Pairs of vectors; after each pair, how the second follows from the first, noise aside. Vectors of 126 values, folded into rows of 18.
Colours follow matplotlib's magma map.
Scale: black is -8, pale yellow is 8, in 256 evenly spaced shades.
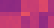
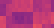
wrapped around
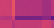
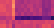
scaled up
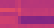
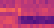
scaled up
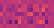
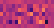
scaled up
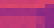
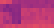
wrapped around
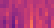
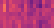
wrapped around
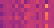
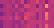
copied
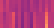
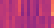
wrapped around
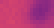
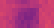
wrapped around
